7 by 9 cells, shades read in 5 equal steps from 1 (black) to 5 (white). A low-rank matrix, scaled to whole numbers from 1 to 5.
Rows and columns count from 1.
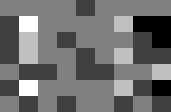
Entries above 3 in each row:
0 2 1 2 1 2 0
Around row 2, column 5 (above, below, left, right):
2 3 3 3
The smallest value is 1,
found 4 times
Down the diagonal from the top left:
3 5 3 3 2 3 2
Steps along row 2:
up down same same same up down same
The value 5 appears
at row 2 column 2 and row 6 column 2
